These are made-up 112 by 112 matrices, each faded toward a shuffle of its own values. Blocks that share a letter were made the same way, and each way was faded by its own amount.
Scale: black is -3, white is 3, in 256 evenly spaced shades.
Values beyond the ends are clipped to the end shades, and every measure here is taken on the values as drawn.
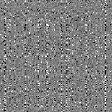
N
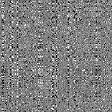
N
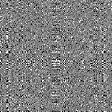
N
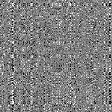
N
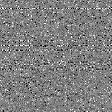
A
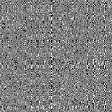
N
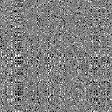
N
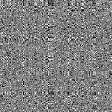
N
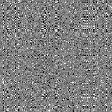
N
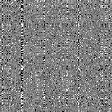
N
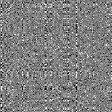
N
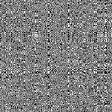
N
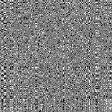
N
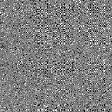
N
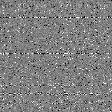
A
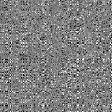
N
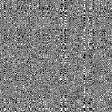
N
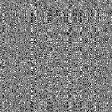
N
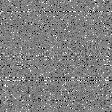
A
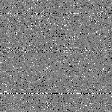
A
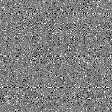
A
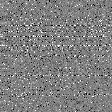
A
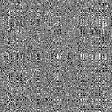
N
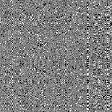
N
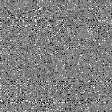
A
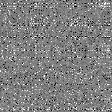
A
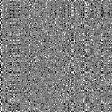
N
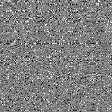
A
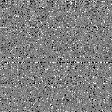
A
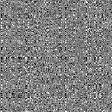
N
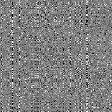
N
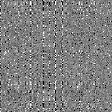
N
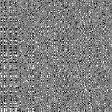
N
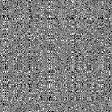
N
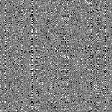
N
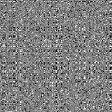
N
